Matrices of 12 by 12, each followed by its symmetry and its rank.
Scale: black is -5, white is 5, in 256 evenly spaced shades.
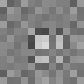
symmetric, rank two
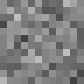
neither, full rank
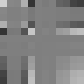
symmetric, rank one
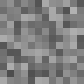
antisymmetric, full rank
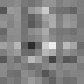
neither, rank two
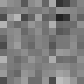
neither, rank two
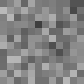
neither, full rank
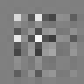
symmetric, rank one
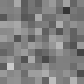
antisymmetric, full rank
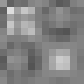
symmetric, rank two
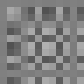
symmetric, rank one
